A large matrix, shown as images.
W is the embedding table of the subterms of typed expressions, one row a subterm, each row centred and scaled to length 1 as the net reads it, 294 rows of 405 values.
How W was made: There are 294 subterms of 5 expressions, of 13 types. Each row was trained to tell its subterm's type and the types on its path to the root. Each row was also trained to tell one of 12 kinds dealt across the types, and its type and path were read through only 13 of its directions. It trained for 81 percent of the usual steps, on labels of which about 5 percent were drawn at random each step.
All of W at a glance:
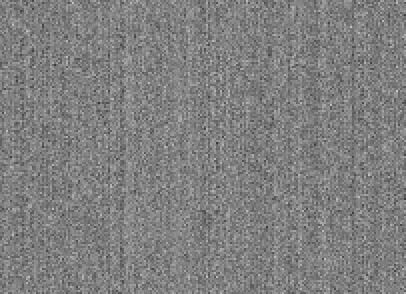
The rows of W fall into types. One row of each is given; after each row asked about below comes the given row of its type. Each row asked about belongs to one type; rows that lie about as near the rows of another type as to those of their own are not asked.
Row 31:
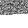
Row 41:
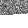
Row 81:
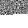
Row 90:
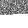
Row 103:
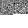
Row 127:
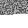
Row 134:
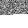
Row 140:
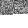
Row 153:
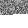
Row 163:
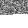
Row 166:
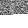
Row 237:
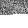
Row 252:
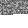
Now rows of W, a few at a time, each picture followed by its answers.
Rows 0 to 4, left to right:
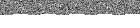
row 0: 163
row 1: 127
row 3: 134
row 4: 127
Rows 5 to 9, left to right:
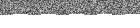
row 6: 237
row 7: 41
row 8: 81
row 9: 163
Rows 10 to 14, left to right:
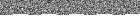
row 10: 90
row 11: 163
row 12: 252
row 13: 134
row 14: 166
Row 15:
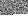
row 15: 237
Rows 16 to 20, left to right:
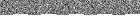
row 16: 134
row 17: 81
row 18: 103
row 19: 166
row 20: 41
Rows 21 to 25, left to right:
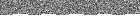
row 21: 90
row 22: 166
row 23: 163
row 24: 237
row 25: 31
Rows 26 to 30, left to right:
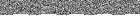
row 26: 153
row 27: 134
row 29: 134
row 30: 134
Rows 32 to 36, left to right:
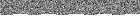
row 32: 90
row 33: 252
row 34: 252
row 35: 237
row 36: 163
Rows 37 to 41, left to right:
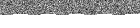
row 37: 163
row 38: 252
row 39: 237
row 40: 90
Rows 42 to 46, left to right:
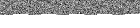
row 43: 163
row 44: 134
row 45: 103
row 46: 237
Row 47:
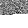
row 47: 31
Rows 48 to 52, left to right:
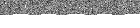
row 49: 252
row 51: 153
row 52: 31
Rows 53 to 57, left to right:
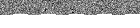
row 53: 127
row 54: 237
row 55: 252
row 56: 153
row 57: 41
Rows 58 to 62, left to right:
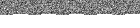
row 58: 166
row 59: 81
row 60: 81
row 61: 166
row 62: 166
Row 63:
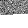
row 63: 41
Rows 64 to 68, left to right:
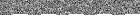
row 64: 90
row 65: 166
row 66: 103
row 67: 127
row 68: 237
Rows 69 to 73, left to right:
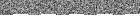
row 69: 41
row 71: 153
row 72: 134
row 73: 134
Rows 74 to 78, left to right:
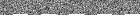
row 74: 41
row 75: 127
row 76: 140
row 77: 140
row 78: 237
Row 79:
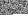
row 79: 140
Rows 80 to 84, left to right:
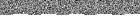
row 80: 252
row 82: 127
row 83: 140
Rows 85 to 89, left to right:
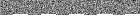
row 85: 163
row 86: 103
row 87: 166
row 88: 127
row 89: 134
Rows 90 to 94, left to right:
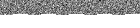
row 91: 166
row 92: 90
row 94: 166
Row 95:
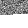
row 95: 134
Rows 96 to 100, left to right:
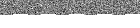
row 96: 166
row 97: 134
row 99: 90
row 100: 153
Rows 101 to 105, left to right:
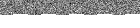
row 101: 103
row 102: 153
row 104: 237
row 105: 252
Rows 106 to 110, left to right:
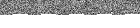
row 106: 127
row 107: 81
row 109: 134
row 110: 237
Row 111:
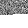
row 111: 153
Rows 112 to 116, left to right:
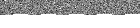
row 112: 127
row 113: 252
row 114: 134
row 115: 140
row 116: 166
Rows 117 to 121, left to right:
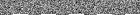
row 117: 252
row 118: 134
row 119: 163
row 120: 127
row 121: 81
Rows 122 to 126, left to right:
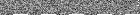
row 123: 140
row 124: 127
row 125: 153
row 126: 252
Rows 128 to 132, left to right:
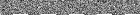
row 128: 90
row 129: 31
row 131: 163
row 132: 140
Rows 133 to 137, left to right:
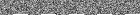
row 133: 153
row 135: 252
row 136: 166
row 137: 41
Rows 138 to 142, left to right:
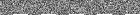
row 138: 237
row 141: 252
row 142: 134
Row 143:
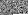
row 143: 90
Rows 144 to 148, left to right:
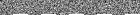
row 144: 134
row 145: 153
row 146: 127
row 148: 237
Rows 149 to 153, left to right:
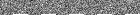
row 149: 140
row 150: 31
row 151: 127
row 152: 252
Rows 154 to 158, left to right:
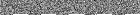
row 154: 31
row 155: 134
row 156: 127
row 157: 90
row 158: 41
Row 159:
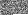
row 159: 153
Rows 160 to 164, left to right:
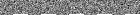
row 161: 134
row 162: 237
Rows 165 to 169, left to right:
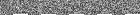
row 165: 81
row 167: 153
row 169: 41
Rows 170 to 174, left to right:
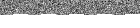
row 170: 127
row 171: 90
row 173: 103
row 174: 140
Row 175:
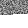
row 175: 237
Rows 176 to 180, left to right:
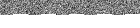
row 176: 127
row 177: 31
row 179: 237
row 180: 31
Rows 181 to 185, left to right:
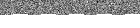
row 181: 252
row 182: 163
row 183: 103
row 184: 134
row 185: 140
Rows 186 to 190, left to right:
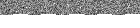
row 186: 90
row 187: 90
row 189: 140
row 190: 252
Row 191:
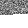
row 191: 166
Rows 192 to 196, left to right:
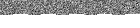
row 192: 31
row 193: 31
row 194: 103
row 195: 252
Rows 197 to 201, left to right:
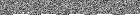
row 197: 134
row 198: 90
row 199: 252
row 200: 163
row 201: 31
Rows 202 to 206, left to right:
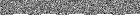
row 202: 163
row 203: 103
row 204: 252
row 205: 140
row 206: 166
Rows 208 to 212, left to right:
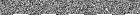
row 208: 153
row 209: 31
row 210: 90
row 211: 90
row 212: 237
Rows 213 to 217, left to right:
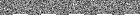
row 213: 41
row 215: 134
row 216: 81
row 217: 134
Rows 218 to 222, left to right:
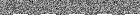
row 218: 103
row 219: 252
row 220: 163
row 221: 81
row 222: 166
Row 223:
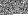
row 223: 237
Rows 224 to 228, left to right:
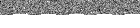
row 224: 252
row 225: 252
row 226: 81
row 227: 103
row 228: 140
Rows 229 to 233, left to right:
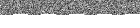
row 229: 81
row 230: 127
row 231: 41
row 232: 166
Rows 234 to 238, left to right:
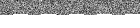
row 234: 237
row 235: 140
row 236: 166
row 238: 103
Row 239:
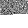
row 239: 90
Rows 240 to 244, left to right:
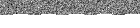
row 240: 166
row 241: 252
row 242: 103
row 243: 127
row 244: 153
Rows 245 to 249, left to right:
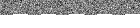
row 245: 41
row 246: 166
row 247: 81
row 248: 140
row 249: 103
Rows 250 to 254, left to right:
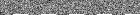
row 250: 127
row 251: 134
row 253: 31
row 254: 103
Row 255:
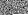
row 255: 90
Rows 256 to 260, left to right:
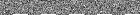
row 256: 41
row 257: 163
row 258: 153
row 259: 166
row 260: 140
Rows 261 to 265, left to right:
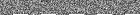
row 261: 237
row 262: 163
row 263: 166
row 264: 163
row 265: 140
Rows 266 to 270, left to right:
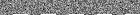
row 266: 31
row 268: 31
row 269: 237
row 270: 163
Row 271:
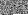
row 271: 252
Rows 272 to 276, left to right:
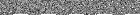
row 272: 81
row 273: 237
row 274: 166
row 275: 252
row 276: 134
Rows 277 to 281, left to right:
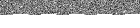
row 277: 237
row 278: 41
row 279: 81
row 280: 90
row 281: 237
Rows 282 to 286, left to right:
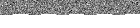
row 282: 90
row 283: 140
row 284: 81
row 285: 90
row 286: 153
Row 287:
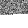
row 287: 81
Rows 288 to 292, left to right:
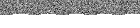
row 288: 237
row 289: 140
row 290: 81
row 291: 41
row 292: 140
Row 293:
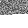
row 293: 127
